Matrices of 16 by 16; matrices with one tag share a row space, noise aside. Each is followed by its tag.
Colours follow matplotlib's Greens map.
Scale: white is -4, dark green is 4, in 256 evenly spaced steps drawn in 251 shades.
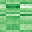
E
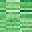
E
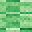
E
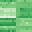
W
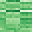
E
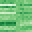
W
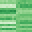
W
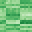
E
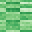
E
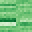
W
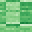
E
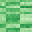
E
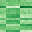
E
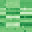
E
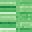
W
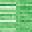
W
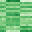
E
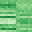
W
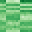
E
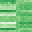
W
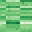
E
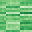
E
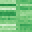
W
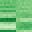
W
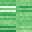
W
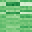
E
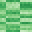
E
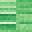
W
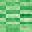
E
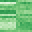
W
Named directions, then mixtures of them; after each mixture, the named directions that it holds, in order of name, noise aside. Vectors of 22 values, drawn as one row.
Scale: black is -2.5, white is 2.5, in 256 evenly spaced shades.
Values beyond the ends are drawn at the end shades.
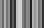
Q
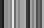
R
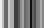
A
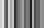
A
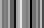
A, Q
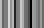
A, Q, R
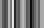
A, R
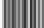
A, Q, R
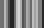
A, Q, R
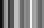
A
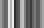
A, R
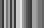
Q, R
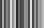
Q
